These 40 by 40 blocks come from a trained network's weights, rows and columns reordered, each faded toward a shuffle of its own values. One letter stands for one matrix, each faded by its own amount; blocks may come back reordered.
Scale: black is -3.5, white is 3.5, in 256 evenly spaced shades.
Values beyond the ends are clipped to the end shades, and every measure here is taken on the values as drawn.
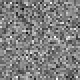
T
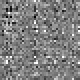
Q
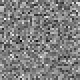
T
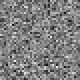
T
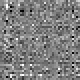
Q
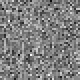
T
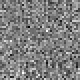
T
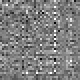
Q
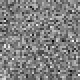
T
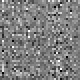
Q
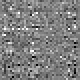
Q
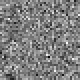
T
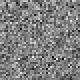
T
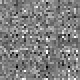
Q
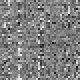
Q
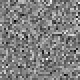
T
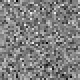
T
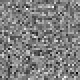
T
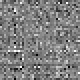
Q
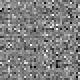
Q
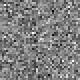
T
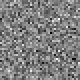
T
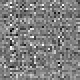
Q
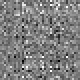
Q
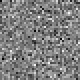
T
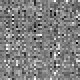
Q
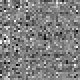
Q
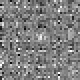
Q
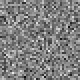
T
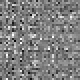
Q
